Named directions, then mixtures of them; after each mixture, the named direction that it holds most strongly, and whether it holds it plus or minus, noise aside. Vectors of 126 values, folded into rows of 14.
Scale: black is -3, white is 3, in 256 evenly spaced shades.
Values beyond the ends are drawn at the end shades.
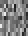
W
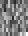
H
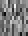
H, minus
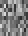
W, plus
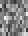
H, plus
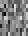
W, minus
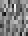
W, minus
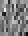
H, minus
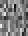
W, plus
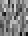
H, minus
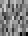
H, minus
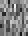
W, minus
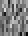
H, minus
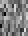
W, minus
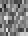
H, plus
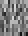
H, minus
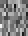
W, plus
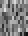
H, minus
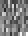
H, plus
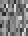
W, minus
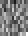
H, plus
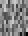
H, minus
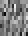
W, minus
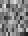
H, minus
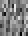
W, minus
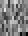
H, minus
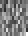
H, plus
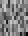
H, minus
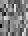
W, minus
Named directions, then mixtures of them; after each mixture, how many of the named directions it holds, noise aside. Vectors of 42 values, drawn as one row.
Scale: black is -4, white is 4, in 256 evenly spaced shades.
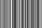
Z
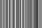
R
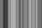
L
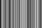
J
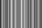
three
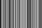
one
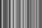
three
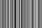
two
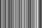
three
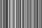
two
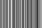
two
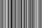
three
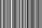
two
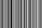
three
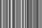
three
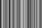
two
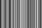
one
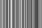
two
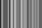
three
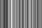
three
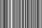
three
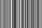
one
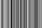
three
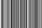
three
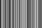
one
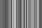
two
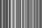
three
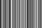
two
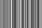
one
